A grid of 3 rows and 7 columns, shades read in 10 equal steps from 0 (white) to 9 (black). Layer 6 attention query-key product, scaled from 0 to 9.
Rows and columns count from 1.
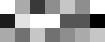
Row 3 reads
3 5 2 5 4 3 2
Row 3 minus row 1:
3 2 -5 1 2 -1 2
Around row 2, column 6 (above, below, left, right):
4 3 6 9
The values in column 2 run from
1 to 5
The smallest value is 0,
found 4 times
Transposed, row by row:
0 8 3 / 3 1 5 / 7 0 2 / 4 0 5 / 2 6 4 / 4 6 3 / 0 9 2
